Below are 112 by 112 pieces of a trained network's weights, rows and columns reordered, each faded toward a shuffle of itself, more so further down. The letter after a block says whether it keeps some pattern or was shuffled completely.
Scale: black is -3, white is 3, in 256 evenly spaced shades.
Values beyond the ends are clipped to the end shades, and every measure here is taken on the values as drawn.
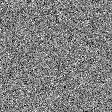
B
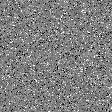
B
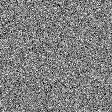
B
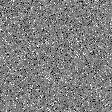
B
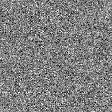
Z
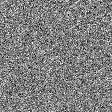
B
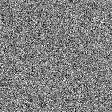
Z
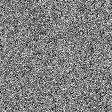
B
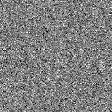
Z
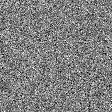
B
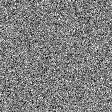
B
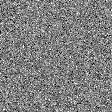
B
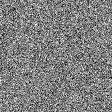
B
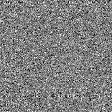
Z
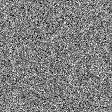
Z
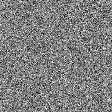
Z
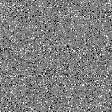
Z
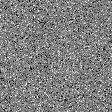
B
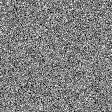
B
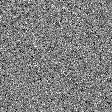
B
